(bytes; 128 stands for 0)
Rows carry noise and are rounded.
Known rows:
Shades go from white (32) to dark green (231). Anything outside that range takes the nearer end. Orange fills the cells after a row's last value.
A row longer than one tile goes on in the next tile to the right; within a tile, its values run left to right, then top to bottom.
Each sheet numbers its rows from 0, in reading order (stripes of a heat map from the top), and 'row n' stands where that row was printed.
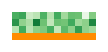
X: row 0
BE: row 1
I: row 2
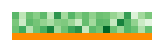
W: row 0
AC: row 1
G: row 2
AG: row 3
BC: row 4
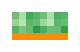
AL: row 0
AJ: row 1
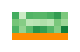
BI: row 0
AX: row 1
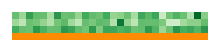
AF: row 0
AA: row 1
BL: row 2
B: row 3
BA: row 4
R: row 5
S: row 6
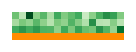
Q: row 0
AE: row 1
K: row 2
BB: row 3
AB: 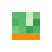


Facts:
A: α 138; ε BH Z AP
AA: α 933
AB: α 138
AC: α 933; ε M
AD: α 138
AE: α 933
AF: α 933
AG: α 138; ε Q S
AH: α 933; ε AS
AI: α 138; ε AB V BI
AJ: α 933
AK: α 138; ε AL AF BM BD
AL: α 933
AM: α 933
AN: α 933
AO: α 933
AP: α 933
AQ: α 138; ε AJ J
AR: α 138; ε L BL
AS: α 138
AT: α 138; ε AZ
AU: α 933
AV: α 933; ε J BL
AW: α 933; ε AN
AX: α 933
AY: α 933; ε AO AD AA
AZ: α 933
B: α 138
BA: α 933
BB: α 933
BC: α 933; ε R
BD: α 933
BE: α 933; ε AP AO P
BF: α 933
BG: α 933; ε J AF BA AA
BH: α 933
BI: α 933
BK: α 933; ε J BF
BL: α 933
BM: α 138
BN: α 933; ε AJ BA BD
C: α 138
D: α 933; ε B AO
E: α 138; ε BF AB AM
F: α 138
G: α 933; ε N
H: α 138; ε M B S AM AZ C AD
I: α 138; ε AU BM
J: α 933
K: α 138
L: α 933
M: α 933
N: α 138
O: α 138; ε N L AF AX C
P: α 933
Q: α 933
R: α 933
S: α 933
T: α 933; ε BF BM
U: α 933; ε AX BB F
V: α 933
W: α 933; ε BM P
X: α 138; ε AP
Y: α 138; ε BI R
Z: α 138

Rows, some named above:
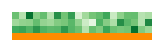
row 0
S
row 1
AM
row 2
BC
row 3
K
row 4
AT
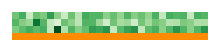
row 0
BM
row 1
AS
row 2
AU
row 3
G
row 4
G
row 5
V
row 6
V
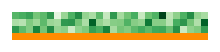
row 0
AX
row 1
O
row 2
Z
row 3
AC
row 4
BM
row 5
F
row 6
Z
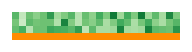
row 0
W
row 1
C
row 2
AW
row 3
BH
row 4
BH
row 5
AO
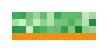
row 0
U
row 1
BF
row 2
H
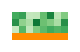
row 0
A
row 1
N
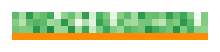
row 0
P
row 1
AR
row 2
AH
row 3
AI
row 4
AN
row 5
L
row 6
Y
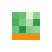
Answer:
E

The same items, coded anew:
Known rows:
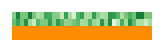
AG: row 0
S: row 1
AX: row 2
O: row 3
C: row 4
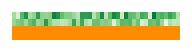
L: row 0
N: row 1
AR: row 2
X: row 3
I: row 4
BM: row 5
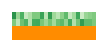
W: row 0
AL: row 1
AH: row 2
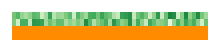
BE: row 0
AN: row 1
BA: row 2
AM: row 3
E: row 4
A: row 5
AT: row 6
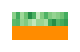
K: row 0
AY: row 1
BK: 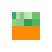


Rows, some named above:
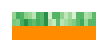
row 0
AC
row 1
AB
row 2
G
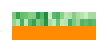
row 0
AO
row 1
AB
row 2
BC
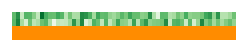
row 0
AB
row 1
BM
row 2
O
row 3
P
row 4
AO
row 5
U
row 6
AP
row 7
AU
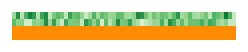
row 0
Z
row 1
E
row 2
BF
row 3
BH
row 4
F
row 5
AA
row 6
AE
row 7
AS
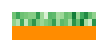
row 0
AO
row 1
G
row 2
H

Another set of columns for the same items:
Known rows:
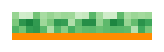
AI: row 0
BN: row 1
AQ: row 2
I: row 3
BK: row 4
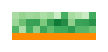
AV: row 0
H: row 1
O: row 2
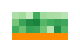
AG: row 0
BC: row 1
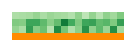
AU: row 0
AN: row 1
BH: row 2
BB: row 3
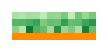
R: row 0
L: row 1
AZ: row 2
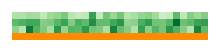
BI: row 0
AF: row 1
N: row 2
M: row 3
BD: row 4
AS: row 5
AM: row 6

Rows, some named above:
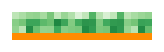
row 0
BF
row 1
BE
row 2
AB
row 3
AB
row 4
BF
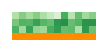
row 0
G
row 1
Z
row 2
AC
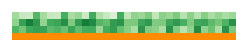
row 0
E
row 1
AR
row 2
H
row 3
Z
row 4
AA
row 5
AA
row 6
AP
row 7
AE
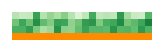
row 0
F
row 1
P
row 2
BM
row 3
C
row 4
K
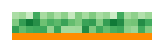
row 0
H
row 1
U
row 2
AO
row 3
H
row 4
W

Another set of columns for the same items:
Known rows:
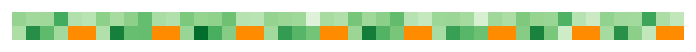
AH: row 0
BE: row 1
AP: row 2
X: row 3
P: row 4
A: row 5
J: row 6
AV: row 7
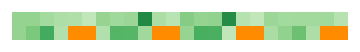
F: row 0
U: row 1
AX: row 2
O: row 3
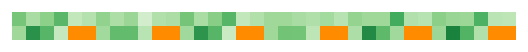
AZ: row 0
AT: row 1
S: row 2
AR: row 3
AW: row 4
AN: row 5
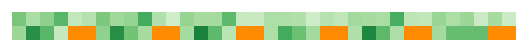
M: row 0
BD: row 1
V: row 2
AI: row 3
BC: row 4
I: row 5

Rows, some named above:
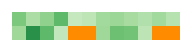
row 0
AM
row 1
AR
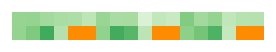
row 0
F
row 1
AB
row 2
C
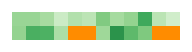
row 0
AS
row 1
AU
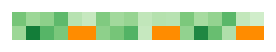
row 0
P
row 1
C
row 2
BF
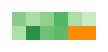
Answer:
W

